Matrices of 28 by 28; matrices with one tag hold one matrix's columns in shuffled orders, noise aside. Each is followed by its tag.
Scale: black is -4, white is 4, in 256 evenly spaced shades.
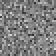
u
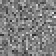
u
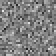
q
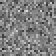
q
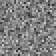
q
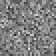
u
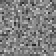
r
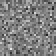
u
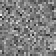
u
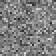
r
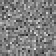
u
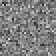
r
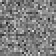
r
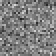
r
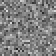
q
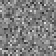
q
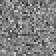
r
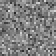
q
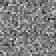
r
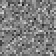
r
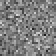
u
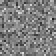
r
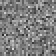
u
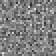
r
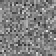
r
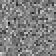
r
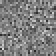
u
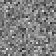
q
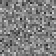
r
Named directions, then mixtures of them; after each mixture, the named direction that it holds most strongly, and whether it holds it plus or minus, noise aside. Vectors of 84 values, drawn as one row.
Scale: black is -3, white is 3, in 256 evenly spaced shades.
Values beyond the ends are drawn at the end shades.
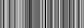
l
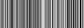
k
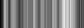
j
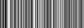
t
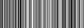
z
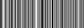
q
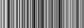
t, minus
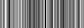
l, plus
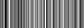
l, minus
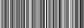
l, minus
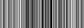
z, minus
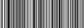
t, minus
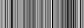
k, plus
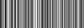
q, plus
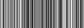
z, minus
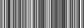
k, minus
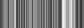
j, plus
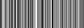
q, plus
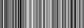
z, plus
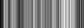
j, plus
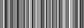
l, minus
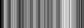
j, plus
